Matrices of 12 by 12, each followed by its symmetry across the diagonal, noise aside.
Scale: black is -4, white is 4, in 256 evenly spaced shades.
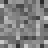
antisymmetric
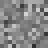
symmetric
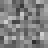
antisymmetric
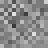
symmetric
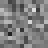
antisymmetric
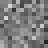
neither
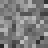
symmetric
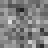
antisymmetric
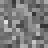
neither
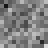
symmetric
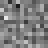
antisymmetric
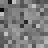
symmetric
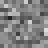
neither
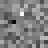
antisymmetric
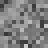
symmetric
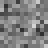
neither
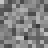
symmetric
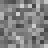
neither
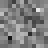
antisymmetric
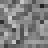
neither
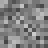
symmetric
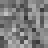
neither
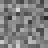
antisymmetric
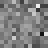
neither
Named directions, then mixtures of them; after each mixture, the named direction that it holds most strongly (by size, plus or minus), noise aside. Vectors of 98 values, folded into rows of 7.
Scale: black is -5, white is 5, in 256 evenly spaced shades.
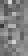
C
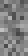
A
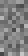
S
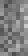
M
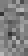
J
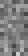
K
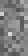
J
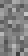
K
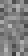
K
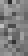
C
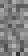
K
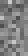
C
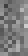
M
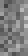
M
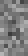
J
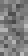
A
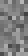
S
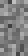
K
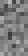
J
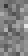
M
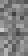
A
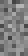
S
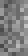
M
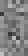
J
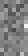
S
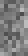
M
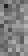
M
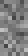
A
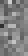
C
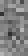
J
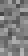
J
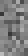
J
